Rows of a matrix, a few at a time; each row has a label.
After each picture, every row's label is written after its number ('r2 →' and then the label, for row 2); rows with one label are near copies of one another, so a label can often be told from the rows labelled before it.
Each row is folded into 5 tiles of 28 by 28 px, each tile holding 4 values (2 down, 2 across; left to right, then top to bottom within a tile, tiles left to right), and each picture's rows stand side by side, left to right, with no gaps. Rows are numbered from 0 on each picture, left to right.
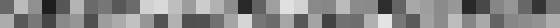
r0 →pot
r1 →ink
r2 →ink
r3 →pot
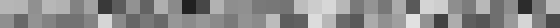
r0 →ink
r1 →pot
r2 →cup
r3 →ink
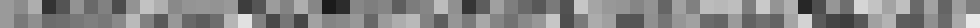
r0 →pot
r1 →ink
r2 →pot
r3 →pot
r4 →cup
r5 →ink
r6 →cup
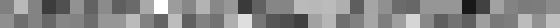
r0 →pot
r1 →ink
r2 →cup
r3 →pot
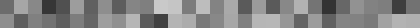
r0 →pot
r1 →cup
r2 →pot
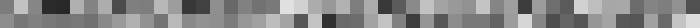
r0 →pot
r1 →pot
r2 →ink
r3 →ink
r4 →cup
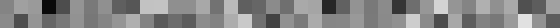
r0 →pot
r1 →ink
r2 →pot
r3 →ink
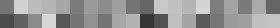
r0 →cup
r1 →cup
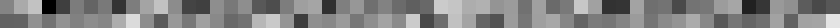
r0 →pot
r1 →pot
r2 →pot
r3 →cup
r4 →pot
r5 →pot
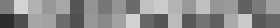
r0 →cup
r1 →ink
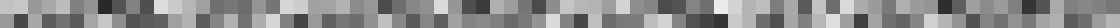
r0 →ink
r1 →cup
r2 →ink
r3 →pot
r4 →ink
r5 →cup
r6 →ink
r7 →pot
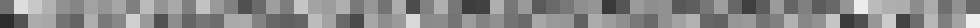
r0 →cup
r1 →ink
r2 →cup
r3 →pot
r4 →pot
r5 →pot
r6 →cup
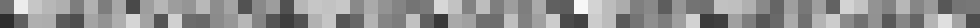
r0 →cup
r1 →ink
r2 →cup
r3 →cup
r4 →cup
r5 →cup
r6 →ink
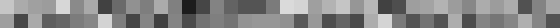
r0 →ink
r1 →pot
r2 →ink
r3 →ink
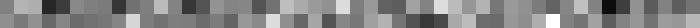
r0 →pot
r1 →pot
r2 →ink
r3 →cup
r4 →pot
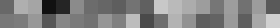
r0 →pot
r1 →cup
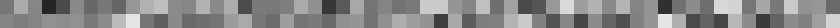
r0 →pot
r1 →ink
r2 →pot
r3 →ink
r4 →ink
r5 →cup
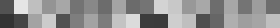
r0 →cup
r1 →cup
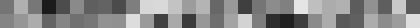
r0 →pot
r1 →ink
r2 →cup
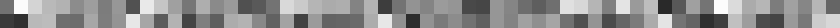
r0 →cup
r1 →ink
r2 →ink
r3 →pot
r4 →ink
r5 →cup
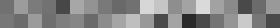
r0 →pot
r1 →ink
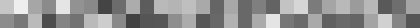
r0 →ink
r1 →cup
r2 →ink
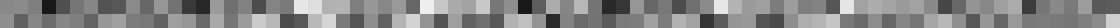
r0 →pot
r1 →pot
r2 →cup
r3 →ink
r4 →pot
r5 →cup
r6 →ink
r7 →pot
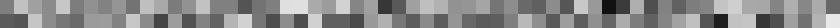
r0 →cup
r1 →ink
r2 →ink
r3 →ink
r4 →pot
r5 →cup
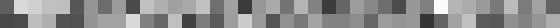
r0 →cup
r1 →ink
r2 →pot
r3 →cup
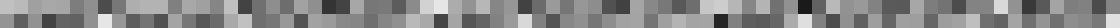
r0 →ink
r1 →ink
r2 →pot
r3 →ink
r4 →pot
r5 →ink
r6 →pot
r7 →pot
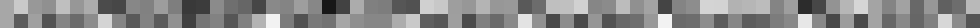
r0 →ink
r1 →pot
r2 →pot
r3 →ink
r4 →ink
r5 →ink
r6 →ink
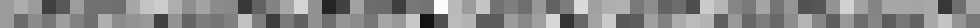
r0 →pot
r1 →ink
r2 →pot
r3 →cup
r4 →cup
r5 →ink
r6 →ink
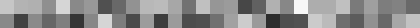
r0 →ink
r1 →ink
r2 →cup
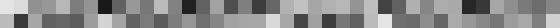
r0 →ink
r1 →pot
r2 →ink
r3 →pot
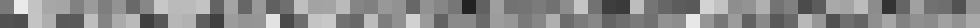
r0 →cup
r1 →cup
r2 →cup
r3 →pot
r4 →pot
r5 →ink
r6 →pot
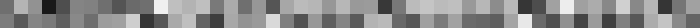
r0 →pot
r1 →cup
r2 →ink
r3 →ink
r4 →ink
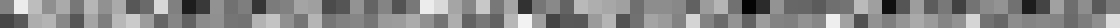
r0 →cup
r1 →pot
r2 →pot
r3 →ink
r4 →cup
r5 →pot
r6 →pot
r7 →pot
